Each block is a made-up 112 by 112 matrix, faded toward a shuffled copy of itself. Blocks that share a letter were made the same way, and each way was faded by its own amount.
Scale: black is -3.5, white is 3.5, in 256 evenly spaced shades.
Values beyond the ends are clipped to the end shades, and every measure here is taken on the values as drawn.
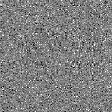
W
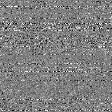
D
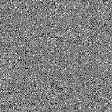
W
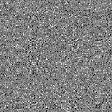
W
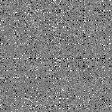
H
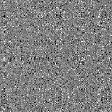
W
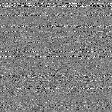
D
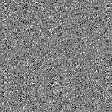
W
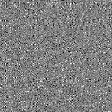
W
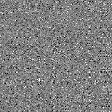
W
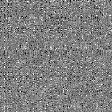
W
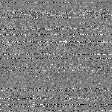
D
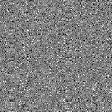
W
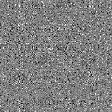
W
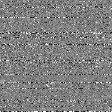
D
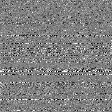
D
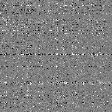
H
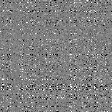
H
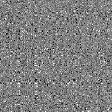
W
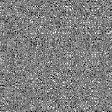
W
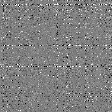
H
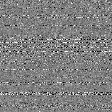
D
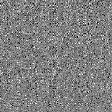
W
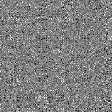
W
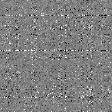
H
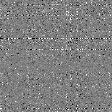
H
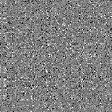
W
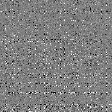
H
